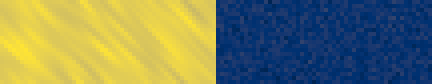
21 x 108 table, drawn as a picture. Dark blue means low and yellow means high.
The table splits into one row of 2 panels. Panel 1,1: very high, slanting down to the right, faint in contrast. Panel 1,2: very low, fine-grained, faint in contrast.
